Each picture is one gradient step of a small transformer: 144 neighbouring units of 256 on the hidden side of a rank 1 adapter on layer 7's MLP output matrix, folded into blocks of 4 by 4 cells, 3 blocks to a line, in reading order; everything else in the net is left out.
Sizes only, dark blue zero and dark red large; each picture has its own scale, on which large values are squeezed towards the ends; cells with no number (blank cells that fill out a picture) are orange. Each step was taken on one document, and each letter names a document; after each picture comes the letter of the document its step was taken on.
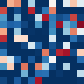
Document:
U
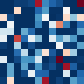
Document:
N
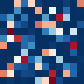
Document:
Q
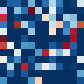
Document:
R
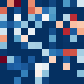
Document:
U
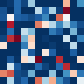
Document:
Q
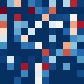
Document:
U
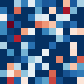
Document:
Q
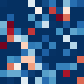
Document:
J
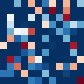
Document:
J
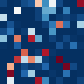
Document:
N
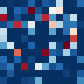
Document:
R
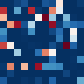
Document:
R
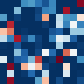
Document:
N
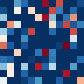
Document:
R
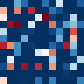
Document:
R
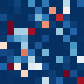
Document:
J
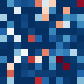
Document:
N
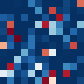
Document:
Q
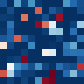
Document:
Q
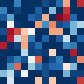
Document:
J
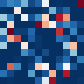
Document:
Q
